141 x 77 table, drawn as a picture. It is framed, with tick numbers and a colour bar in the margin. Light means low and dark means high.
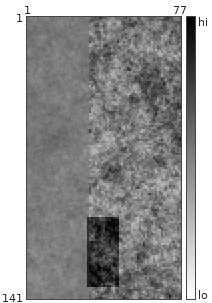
Seam: vertical, 40% of the way across, the left part calmer. Ninth with the highest average: bottom middle. Odd patch: higher, in the bottom middle. Histogram: skewed, a long tail of high values. Slope: none. Grain: blotchy.
